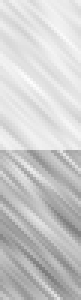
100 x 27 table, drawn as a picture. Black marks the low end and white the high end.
The table splits into 2 rows of 1 panel. Panel 1,1: very high, slanting down to the right, faint in contrast. Panel 2,1: high, slanting down to the right.
